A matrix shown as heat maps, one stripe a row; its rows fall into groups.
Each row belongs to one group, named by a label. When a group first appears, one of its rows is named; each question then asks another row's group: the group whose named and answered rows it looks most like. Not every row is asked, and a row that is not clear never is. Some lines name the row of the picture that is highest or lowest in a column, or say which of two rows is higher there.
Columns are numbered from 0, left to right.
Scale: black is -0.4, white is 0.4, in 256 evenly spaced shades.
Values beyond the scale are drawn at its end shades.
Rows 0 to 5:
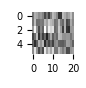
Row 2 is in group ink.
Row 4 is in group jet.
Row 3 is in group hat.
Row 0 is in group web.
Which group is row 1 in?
ink
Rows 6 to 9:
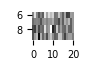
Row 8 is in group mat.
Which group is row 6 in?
ink
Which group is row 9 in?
hat
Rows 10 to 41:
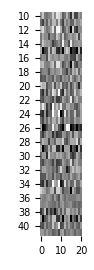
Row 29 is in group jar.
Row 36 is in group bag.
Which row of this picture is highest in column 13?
26
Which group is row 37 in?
bag
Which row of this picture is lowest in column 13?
32
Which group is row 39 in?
jar
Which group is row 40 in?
mat
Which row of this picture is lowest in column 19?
20
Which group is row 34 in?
mat
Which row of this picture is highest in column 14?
26
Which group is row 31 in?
jet
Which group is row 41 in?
bag
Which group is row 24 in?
mat
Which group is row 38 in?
hat
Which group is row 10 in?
ink
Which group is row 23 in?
ink
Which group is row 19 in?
jet
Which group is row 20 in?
ink
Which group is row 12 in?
ink
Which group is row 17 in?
ink
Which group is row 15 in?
jar
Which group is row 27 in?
jet
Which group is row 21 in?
mat
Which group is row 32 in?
web
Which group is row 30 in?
hat
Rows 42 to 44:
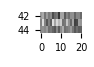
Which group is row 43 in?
ink
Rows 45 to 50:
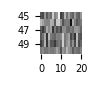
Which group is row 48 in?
hat
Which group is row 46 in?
ink
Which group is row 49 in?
hat
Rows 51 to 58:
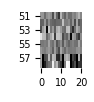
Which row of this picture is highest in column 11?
52
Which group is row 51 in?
bag
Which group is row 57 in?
jar
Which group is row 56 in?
bag
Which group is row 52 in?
hat
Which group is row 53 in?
hat
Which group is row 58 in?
jar
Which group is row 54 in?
ink
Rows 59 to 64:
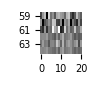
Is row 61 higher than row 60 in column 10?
No
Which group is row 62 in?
bag
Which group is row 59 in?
hat
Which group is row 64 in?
bag
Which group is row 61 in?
mat
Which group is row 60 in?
jar
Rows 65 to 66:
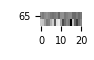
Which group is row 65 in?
bag
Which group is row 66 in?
ink
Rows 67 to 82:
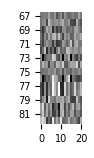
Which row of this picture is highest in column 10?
82
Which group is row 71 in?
jet
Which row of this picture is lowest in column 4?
74
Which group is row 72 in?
hat
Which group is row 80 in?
bag
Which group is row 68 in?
hat
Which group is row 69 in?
jet
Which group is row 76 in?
jar
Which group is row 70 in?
mat
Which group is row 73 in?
jar
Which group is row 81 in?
bag
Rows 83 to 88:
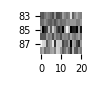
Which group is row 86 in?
jet
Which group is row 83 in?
jet
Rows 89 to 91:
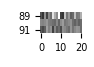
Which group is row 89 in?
mat
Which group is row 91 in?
jet
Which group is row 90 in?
bag
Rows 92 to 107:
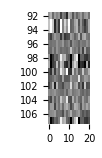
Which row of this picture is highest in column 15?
101
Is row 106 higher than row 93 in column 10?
No
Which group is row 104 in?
mat
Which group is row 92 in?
bag
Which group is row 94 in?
ink
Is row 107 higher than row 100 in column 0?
Yes
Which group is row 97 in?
hat
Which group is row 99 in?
jar
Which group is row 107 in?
jar
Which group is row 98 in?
jar
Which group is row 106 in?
bag
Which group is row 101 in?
jet
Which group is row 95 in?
jet
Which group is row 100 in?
mat
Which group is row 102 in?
hat
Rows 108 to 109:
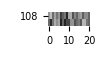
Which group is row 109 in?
jet
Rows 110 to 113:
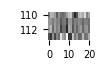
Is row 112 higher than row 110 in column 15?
No
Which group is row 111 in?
bag
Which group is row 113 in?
mat
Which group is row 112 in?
bag
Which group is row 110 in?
web
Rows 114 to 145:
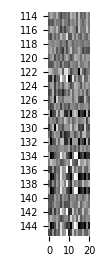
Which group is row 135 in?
web
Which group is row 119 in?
bag
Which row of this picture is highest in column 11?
135
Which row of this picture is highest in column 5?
122
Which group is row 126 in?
hat
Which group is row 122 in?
ink
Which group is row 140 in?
jet
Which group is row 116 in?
web
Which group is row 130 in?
hat
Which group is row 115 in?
jet
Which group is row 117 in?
mat
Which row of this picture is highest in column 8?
122
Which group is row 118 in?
bag
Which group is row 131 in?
jet
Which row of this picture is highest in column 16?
122
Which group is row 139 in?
jar
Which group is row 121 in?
jet
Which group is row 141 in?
jet
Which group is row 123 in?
mat
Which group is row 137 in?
jar
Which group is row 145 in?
mat
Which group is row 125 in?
hat
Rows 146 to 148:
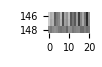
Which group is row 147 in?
ink
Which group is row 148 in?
bag
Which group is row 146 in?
ink
